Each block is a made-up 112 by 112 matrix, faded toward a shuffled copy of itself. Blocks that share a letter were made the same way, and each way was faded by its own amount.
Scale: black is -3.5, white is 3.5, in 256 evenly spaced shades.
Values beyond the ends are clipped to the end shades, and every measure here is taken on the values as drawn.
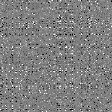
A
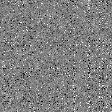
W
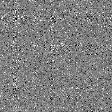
W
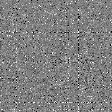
W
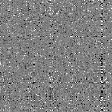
A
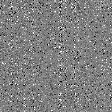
W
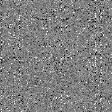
W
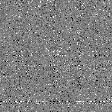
W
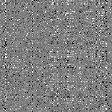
A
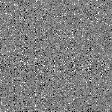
W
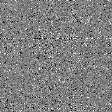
W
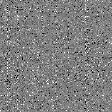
W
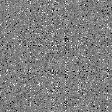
W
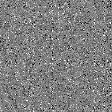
W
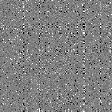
A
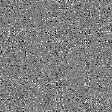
W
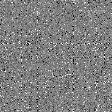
W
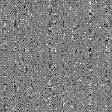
A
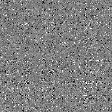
W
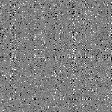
A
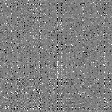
A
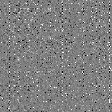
A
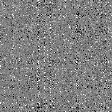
W
